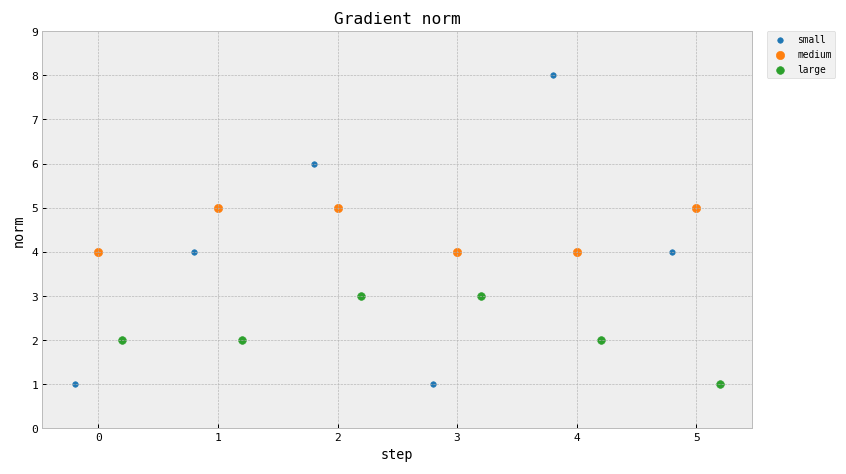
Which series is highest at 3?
medium
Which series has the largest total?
medium
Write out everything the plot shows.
Title: Gradient norm
x-axis: step, ticks 0 1 2 3 4 5
y-axis: norm, ticks 0 1 2 3 4 5 6 7 8 9
Legend: small, medium, large
Values:
small: 1 4 6 1 8 4
medium: 4 5 5 4 4 5
large: 2 2 3 3 2 1
